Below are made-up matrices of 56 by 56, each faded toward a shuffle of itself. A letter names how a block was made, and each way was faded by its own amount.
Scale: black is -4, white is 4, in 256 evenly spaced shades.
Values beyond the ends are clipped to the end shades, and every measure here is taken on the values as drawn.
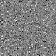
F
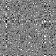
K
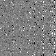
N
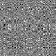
K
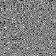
K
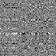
K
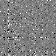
N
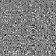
K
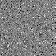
F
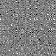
K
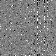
N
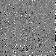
N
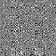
K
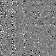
N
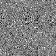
F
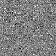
F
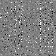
N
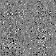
N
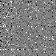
N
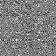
F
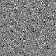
F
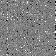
N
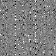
N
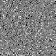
F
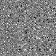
F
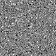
F
